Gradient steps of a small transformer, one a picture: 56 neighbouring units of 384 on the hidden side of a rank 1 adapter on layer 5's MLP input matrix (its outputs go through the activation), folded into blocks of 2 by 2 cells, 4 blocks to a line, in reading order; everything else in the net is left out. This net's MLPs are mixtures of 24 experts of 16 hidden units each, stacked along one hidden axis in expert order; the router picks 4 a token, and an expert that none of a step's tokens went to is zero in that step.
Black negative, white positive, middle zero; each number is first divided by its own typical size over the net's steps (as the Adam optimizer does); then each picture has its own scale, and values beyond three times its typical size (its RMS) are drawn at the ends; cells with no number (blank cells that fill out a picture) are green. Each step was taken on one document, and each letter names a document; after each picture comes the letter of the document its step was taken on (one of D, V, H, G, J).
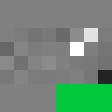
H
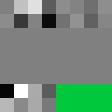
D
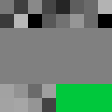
D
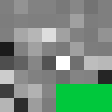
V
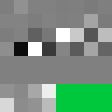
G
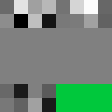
D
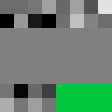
D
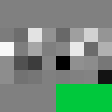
H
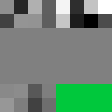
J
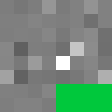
H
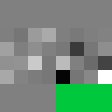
H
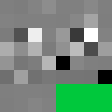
H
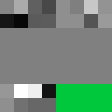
D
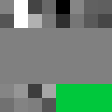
J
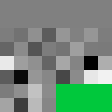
V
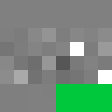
H
